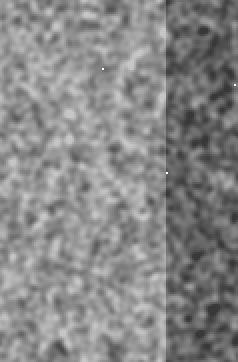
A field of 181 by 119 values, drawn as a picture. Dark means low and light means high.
Stripes: none. Lone odd cells: 3, each higher than its neighbours. Average level on the scale: 50%. Grain: blotchy. Seam: vertical, 70% of the way across, the left part higher.
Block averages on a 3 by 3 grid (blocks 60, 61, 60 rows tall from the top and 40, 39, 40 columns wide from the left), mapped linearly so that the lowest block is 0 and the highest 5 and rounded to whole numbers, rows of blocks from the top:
5 5 0
5 5 0
5 5 0
